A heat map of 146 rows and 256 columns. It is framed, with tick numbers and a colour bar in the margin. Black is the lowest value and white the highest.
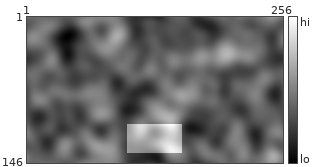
Roughest part: bottom middle. Odd patch: higher, in the bottom middle. Ninth with the highest average: bottom middle.
